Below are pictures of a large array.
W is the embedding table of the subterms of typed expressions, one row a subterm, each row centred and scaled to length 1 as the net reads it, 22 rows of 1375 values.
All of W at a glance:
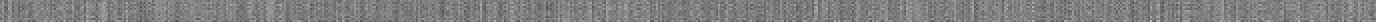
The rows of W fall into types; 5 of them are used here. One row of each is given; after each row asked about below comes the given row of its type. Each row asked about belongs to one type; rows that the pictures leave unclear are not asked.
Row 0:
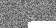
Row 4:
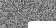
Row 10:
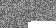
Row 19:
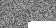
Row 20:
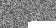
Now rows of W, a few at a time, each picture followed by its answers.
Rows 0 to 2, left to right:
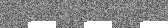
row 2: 10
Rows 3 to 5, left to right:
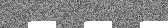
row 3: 19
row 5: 0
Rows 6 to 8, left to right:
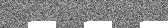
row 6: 19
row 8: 0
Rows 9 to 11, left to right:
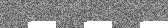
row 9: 0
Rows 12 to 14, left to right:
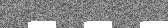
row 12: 10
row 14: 19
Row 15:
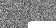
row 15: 4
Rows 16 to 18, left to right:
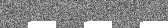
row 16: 20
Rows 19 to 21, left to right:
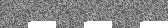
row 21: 20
